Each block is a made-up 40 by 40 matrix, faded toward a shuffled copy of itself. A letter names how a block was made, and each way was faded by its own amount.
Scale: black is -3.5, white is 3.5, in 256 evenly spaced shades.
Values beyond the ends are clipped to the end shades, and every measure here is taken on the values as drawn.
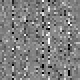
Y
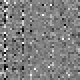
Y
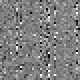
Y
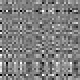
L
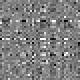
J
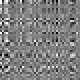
L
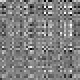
L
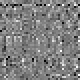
J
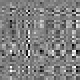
L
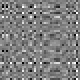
L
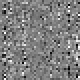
Y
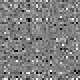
J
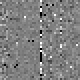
Y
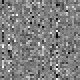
Y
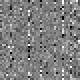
Y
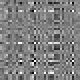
L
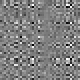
L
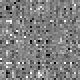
J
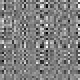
L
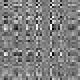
L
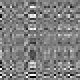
L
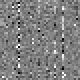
Y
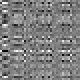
L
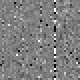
Y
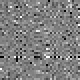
J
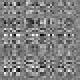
L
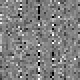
Y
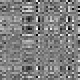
L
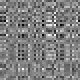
L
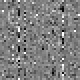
Y
